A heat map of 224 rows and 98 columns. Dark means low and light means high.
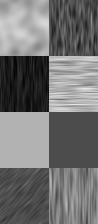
It is made of 4 by 2 panels. Panel 1,1: high, smooth. Panel 1,2: low, streaked downward. Panel 2,1: very low, streaked downward, faint in contrast. Panel 2,2: high, streaked across. Panel 3,1: high, flat. Panel 3,2: low, flat. Panel 4,1: low, slanting up to the right, faint in contrast. Panel 4,2: middling, streaked downward.
